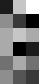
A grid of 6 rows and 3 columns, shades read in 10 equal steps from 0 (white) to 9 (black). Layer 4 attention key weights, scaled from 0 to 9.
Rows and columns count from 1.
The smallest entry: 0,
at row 1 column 3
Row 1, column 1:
8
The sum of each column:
27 29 32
